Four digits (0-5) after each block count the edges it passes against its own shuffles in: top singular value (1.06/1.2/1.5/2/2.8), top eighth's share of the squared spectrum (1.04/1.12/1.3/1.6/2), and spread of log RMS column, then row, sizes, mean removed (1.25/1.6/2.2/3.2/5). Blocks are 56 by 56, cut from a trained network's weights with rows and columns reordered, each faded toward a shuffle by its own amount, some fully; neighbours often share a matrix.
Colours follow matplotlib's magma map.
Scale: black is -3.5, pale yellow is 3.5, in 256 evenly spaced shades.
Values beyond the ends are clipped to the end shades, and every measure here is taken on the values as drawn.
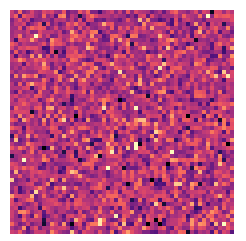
2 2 0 1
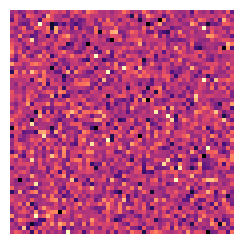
0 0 0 0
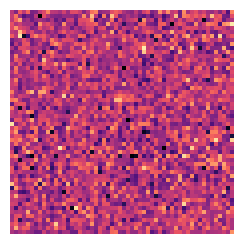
3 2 0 2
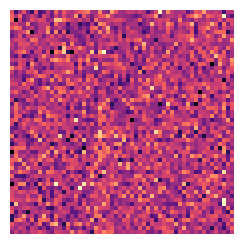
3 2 0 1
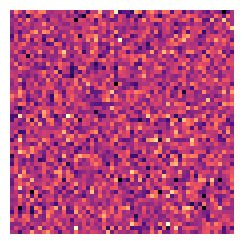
3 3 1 2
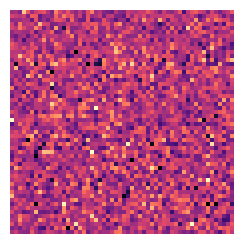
2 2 0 1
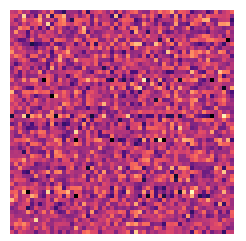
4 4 1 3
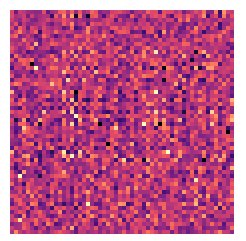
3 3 1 2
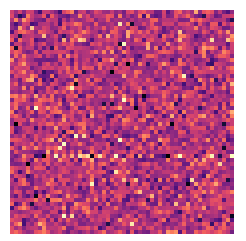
2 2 0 1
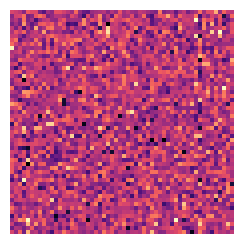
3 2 1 0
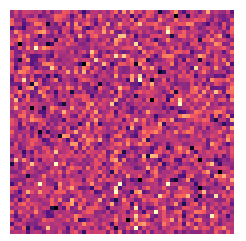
0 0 0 0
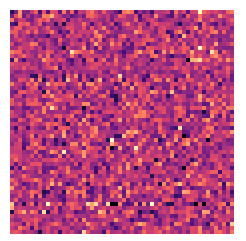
3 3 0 2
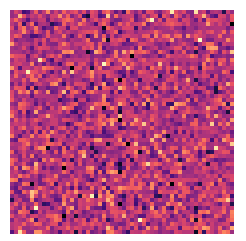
2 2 1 1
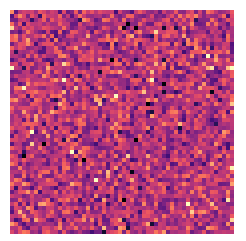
0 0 0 0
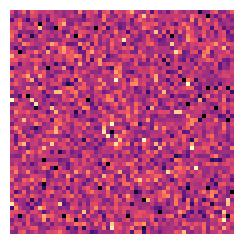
0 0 0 0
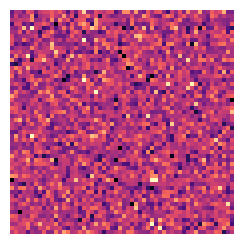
1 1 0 0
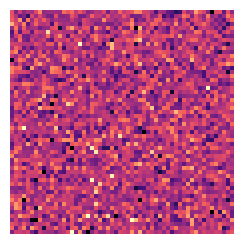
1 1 0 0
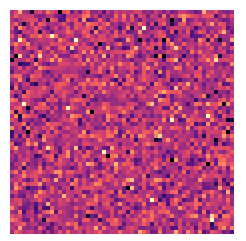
1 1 0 0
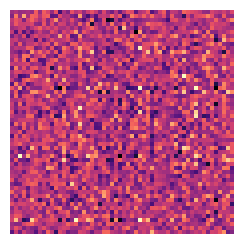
3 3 1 2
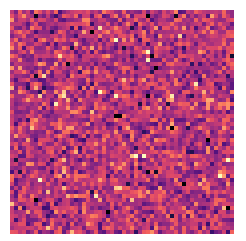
1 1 0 0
